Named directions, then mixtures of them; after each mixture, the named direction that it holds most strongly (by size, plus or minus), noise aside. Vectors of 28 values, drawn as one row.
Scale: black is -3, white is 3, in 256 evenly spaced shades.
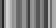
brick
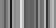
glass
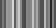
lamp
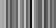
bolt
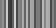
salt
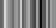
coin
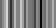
coin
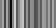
salt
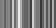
lamp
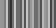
salt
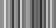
coin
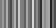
salt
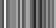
coin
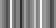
coin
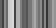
salt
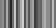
salt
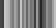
coin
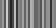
salt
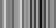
coin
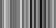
coin
